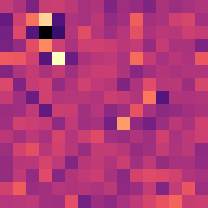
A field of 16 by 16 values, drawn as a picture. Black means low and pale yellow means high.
Values change most from cell to cell in the top left. A few values lie far out on both sides of the bulk. In the top left lies a patch that is rougher than the rest. No overall slope runs across the table. On average the colour sits 50% of the way up the scale. No regular stripes run through it.
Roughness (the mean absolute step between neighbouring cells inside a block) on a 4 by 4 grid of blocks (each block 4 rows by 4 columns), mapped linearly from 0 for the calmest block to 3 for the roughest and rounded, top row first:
3100 / 1110 / 0010 / 0001
